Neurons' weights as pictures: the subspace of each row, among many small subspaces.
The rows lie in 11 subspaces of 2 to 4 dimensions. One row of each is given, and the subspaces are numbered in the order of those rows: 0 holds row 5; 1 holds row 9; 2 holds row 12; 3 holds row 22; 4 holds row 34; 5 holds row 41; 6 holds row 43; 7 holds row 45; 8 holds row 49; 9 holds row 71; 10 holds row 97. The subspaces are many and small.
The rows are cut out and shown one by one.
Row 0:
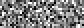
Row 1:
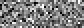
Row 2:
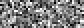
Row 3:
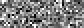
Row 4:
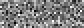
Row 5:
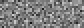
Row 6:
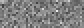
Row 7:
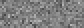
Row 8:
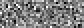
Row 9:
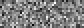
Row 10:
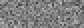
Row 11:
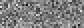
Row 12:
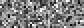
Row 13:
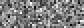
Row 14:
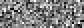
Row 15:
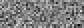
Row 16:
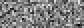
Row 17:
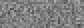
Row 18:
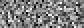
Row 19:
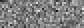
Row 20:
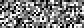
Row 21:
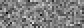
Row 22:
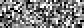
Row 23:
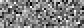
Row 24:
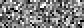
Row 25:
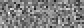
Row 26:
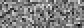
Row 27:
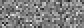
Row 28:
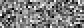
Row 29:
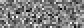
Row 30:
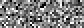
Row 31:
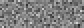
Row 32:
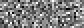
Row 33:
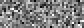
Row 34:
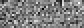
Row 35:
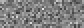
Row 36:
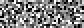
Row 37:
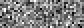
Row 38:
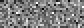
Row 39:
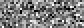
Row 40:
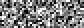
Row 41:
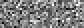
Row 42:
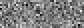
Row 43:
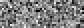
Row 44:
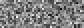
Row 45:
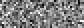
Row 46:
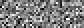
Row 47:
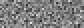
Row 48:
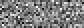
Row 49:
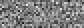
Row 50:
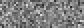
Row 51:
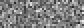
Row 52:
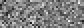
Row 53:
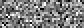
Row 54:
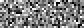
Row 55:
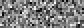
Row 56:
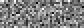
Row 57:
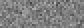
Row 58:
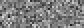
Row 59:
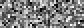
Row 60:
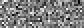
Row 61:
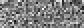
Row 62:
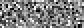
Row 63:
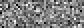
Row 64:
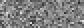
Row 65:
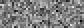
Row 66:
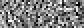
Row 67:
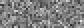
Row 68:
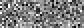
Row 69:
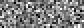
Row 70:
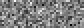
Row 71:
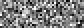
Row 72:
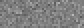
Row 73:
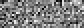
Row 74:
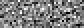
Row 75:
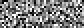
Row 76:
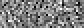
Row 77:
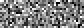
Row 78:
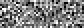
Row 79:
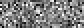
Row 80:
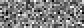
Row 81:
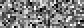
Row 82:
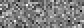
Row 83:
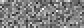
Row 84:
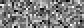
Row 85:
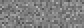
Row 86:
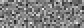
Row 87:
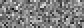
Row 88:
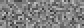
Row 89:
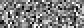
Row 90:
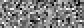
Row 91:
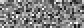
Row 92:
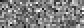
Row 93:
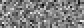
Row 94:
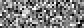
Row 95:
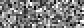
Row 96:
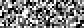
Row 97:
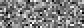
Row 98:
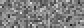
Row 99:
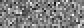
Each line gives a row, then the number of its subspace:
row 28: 0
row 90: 5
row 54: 9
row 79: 7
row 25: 10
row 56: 1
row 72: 9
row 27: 8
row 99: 9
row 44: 4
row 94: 9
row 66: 4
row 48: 8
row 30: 3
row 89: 0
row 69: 0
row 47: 0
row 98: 2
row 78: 8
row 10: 0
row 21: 10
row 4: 5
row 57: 9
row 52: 5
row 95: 2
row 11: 7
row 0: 1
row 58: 0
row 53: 8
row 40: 1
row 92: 6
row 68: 7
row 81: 2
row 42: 7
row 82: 5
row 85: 8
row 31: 0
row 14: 3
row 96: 1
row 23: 1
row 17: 10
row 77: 9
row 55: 1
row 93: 7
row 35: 4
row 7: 4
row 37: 8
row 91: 4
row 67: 6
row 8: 5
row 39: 5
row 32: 10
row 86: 0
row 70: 1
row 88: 1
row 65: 6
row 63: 5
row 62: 5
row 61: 4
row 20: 3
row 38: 9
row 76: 4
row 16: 10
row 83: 2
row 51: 2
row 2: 6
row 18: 4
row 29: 4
